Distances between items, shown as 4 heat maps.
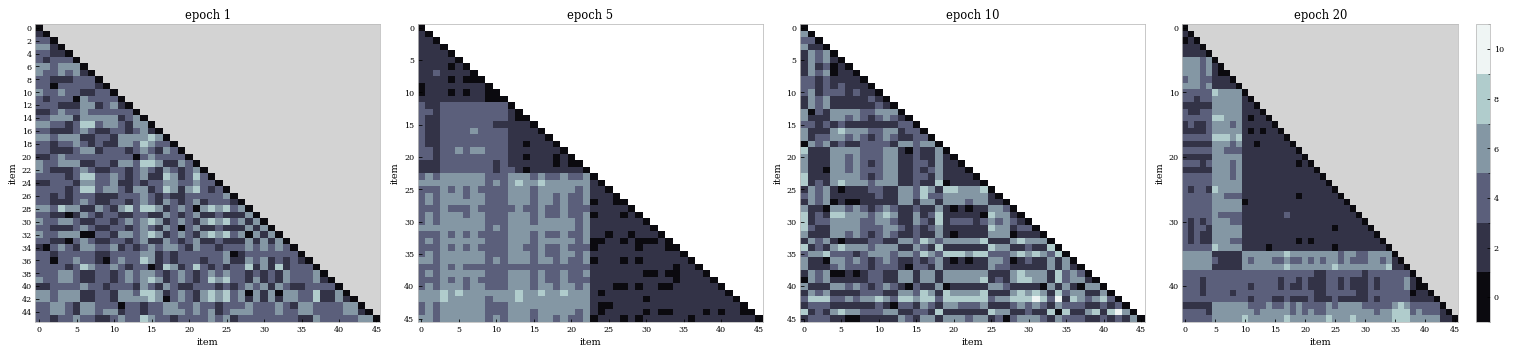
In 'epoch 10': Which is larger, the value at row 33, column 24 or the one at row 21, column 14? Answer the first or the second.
the first
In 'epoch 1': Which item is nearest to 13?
20
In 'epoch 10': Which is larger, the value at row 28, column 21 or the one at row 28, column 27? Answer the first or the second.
the second
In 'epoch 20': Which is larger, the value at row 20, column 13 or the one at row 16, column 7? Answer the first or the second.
the second
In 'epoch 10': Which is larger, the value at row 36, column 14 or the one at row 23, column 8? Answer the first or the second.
the second
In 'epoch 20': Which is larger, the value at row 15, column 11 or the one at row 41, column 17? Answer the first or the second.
the second
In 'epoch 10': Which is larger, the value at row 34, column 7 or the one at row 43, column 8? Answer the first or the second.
the first
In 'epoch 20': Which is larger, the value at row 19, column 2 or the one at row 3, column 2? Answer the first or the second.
the first
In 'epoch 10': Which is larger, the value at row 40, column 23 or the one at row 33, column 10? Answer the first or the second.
the second
